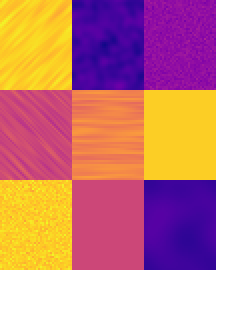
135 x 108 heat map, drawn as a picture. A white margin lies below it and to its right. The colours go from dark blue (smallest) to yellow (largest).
The table splits into 3 rows of 3 panels. Panel 1,1: very high, slanting up to the right, faint in contrast. Panel 1,2: very low, blotchy, faint in contrast. Panel 1,3: low, fine-grained, faint in contrast. Panel 2,1: middling, slanting down to the right, faint in contrast. Panel 2,2: high, streaked across, faint in contrast. Panel 2,3: very high, flat. Panel 3,1: very high, fine-grained, faint in contrast. Panel 3,2: middling, flat. Panel 3,3: very low, smooth, faint in contrast.
